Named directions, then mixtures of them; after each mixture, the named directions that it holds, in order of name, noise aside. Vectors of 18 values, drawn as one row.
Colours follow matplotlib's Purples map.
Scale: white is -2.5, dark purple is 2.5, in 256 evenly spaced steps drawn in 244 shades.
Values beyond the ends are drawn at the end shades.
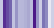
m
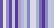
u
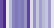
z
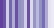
m, u, z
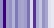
m, z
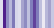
m, u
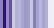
m, z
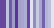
m, u, z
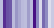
m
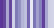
m, u, z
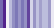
z
